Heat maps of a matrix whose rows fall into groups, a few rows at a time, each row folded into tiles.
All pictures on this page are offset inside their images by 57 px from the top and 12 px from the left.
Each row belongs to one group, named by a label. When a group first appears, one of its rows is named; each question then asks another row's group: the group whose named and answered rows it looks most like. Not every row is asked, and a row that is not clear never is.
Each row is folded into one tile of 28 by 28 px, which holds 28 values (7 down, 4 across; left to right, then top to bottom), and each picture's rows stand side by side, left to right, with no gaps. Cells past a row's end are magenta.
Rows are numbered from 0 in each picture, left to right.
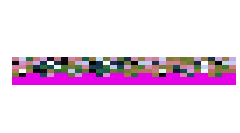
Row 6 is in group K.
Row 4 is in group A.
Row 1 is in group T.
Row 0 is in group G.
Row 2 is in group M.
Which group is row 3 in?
T
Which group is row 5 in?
G
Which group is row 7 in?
A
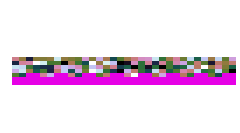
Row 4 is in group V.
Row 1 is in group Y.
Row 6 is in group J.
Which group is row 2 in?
K
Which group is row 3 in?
M
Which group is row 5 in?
V
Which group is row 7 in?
G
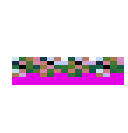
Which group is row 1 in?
A
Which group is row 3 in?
V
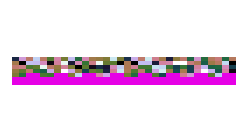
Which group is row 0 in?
A
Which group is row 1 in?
K
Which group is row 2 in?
V
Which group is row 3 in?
Y
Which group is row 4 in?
A
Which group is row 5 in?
G
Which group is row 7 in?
M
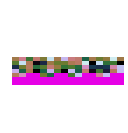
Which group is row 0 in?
M
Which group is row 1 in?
G
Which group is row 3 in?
Y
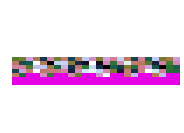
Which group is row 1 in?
A
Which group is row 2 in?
K
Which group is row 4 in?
Y
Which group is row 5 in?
V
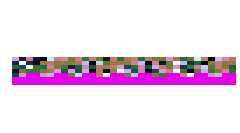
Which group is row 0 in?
T
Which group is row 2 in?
M
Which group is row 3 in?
Y
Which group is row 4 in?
M
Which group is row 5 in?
K
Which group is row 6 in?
Y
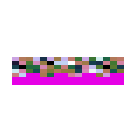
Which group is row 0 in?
V
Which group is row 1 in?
A
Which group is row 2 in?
Y
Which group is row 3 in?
V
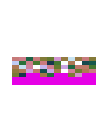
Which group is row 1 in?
K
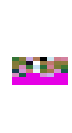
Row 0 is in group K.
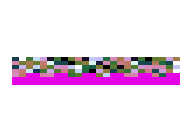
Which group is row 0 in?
J
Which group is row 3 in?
V
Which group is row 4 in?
T
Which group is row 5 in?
K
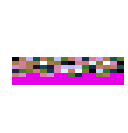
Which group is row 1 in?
Y
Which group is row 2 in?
G
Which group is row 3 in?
M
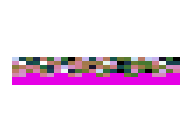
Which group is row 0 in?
T
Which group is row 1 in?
Y
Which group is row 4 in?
G
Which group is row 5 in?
T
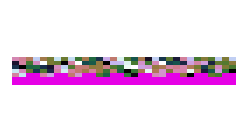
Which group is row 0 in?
V
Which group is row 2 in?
T
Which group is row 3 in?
A
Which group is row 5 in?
T
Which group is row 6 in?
G
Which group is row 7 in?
G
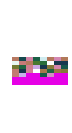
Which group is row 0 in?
Y
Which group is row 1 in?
T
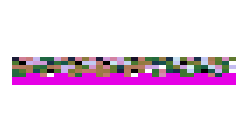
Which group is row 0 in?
A
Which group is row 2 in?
A
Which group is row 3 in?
A
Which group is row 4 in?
Y
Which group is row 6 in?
G
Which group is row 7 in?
K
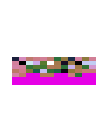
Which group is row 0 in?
A
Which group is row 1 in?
M
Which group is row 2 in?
A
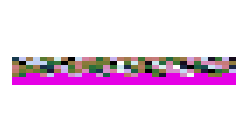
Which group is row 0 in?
A
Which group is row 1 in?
Y
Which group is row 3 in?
K
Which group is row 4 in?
M
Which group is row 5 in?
J
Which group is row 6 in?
V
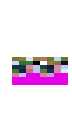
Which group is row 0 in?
Y
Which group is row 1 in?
Y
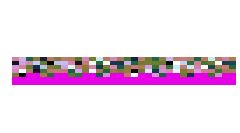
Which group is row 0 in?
G
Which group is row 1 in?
A
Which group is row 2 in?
K
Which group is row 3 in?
T
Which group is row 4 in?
Y
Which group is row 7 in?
T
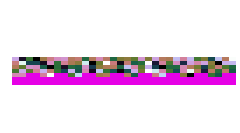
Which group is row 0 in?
T
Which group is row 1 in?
V
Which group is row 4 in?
K
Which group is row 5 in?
V
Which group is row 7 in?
A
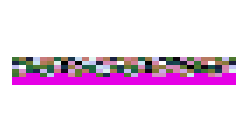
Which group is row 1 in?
M
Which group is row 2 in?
A
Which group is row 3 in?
G
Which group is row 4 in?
M
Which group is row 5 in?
T
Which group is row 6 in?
V
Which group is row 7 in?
Y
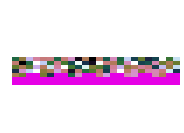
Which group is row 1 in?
J
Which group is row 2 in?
T
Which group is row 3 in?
Y
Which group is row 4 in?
T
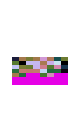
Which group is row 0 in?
A
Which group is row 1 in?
M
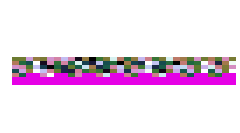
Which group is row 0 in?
K
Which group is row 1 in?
V
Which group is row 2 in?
T
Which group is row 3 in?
Y
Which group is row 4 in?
K
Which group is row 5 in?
Y
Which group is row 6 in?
K
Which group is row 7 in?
K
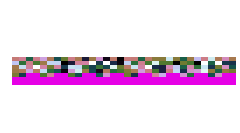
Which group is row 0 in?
J
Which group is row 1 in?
M
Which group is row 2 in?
G
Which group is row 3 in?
T
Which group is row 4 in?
J
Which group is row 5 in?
Y
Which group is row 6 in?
K
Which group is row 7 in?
T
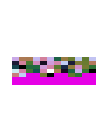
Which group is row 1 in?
G
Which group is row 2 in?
G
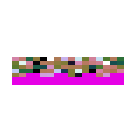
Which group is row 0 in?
M
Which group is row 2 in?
G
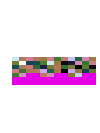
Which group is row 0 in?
T
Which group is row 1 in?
M
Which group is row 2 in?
V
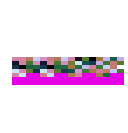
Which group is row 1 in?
V
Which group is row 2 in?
T
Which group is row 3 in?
J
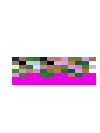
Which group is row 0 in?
A
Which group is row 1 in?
A
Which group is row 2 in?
K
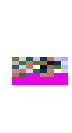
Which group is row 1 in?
K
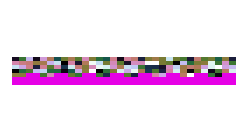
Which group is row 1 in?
M
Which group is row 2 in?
K
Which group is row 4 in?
G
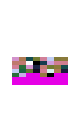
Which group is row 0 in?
M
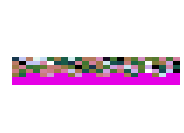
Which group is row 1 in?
T
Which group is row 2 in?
V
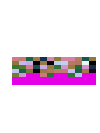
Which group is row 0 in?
M
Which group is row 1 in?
A
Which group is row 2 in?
M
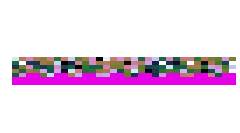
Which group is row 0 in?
T
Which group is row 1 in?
M
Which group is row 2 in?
V
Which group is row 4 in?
G
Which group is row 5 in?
T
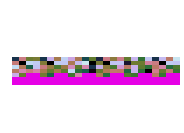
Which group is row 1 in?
A
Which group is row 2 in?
M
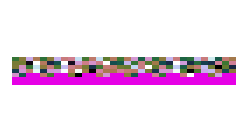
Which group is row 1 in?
K
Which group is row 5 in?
K
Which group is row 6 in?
Y
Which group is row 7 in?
V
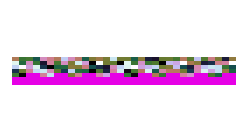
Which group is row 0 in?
J
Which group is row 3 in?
Y
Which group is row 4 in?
J
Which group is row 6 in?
Y
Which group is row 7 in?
G
